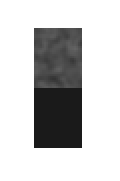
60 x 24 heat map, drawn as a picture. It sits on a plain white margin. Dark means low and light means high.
The table splits into 2 rows of 1 panel. Panel 1,1: low, blotchy, faint in contrast. Panel 2,1: very low, flat.
